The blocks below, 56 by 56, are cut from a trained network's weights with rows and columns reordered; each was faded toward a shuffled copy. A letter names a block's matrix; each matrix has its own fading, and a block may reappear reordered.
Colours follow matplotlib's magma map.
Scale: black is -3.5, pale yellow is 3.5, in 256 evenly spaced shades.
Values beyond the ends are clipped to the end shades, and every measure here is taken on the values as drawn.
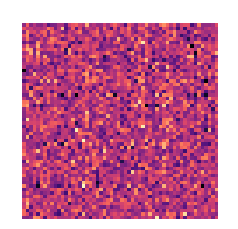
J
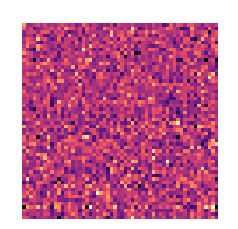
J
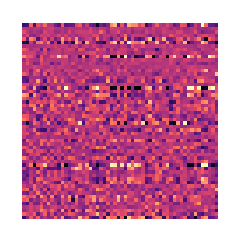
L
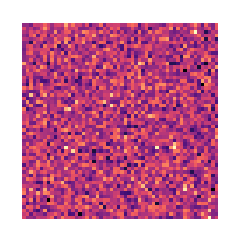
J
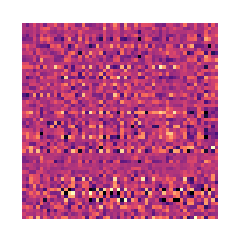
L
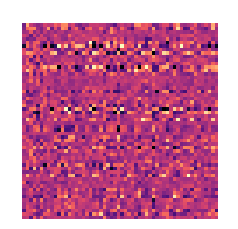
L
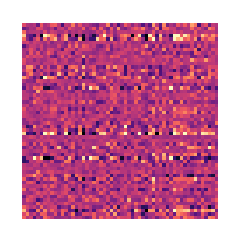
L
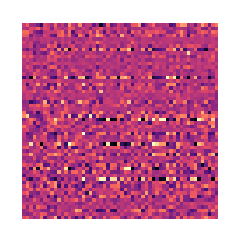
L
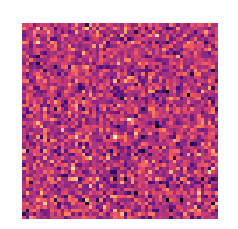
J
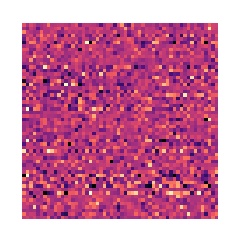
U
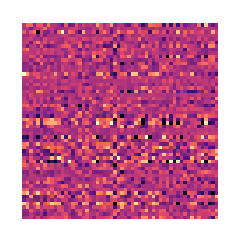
L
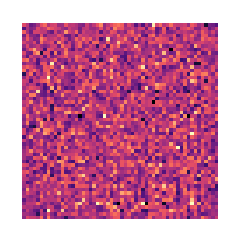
J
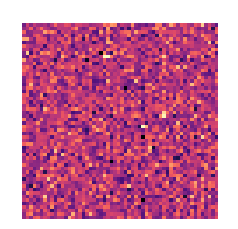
J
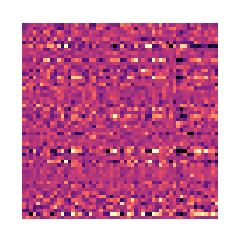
L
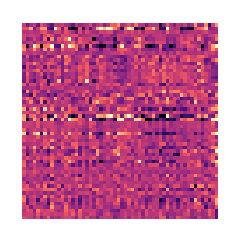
L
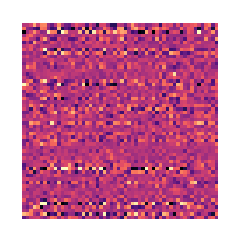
L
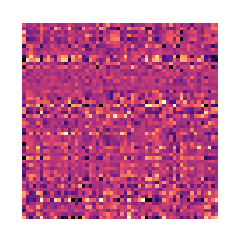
L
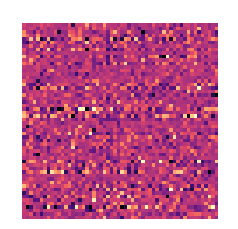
U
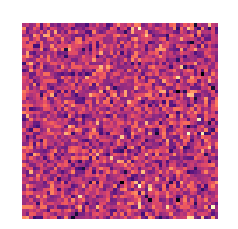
J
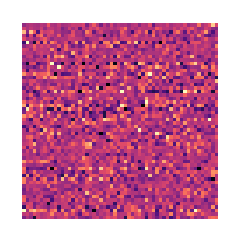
U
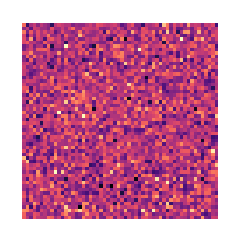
J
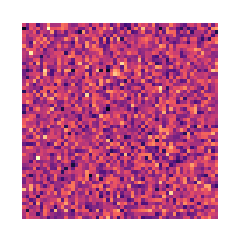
J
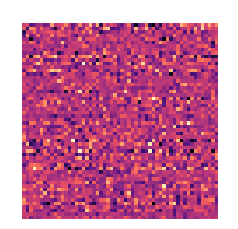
U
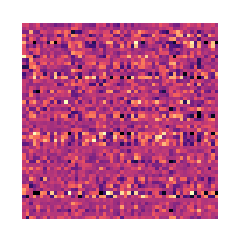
L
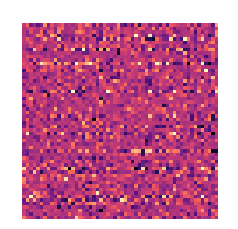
U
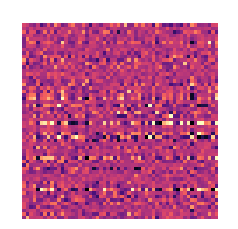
L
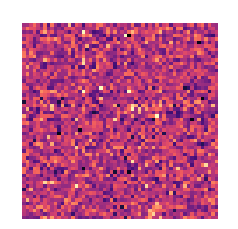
J
